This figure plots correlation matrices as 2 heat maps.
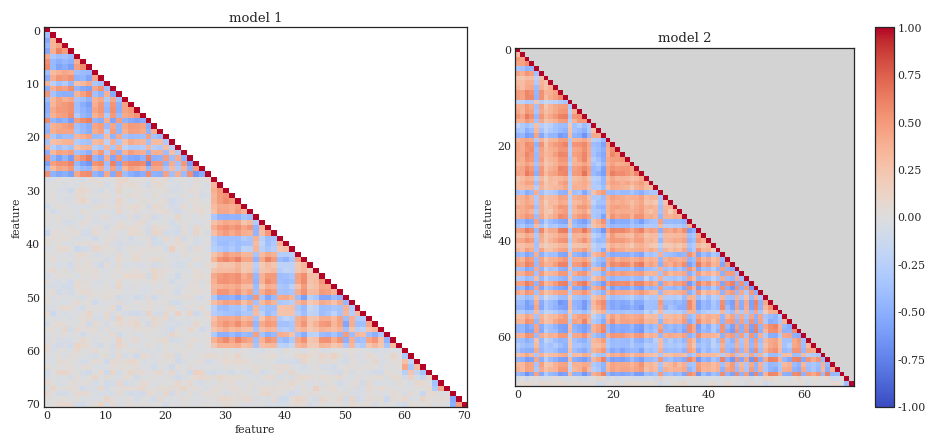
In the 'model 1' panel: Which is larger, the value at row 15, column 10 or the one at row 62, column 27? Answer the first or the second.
the second
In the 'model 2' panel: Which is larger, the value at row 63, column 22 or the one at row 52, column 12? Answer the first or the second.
the second
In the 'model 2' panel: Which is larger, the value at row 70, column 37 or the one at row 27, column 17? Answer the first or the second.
the first
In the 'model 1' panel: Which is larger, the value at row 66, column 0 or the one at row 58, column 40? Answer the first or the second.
the first
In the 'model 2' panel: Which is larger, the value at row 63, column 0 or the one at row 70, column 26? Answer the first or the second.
the second
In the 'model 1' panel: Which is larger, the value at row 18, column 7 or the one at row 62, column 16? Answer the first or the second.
the second
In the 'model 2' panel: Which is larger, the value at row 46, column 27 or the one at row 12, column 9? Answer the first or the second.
the second
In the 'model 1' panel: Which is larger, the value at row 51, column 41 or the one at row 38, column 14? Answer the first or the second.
the second
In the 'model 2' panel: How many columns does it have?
71
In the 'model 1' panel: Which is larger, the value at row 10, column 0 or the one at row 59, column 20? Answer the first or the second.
the first
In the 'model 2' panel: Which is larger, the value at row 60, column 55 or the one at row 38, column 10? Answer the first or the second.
the second
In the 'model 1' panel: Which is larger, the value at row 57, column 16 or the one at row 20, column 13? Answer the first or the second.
the first
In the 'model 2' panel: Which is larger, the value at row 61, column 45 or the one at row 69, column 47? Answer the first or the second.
the second
